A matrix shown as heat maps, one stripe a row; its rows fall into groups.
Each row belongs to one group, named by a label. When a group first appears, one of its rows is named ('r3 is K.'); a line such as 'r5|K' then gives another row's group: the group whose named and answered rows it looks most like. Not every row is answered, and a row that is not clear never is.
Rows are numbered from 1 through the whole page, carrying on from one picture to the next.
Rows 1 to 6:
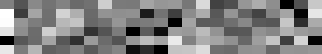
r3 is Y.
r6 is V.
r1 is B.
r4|V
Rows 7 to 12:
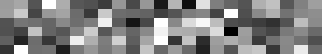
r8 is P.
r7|V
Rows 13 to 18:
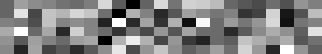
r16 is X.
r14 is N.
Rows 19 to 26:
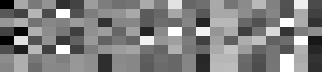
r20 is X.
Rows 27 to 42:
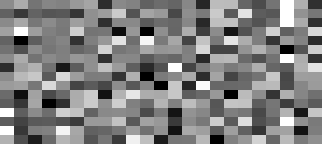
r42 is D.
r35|X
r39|Y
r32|B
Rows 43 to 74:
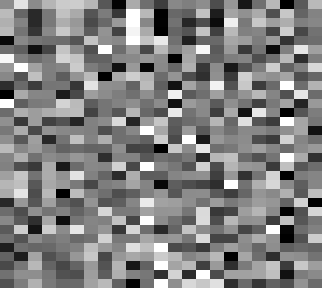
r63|P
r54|Y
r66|B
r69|B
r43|N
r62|N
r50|X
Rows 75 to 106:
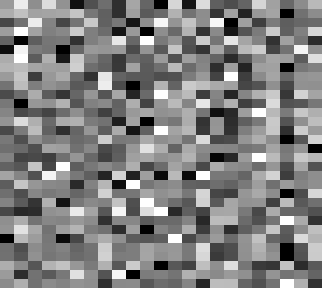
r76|N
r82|N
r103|B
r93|X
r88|X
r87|D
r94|V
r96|B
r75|V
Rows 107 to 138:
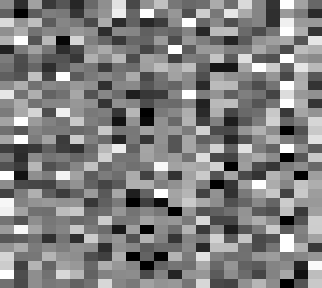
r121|B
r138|B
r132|X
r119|X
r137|Y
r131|B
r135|V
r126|Y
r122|X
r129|V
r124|B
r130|Y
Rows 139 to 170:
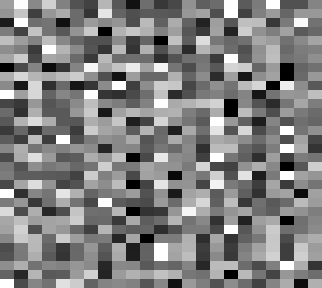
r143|V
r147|N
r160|Y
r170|Y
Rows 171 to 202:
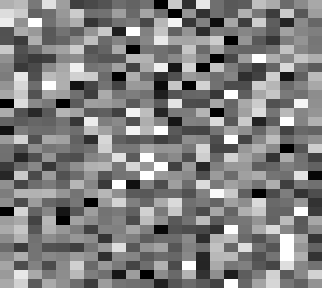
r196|P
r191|V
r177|D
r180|V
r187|B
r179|N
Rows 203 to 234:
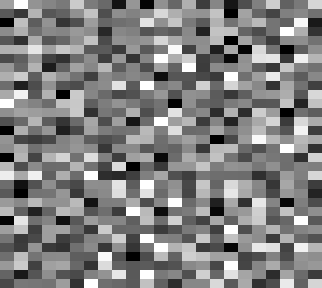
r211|P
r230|D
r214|Y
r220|N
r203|X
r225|N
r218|D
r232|P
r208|N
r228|P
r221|V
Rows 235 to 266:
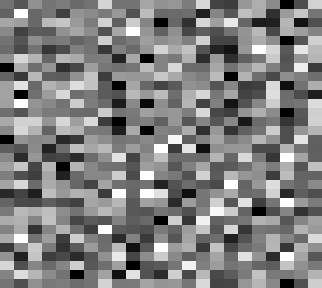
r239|B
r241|X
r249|X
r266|B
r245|Y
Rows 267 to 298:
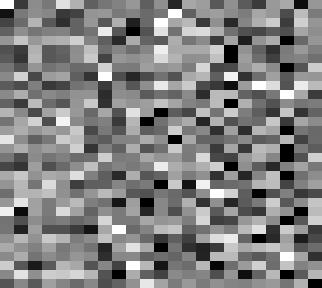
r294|P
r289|X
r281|N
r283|N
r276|D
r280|X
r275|P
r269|D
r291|B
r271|N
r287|V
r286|N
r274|B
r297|N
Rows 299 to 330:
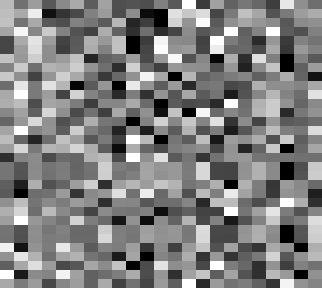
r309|X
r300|V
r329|Y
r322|P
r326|Y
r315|N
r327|X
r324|B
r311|V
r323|X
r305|N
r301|V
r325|B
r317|B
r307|Y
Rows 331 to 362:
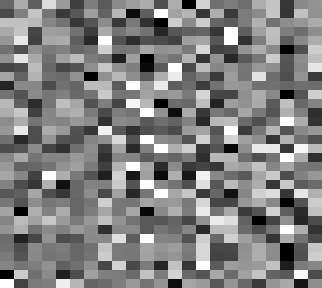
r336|B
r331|V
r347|D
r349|P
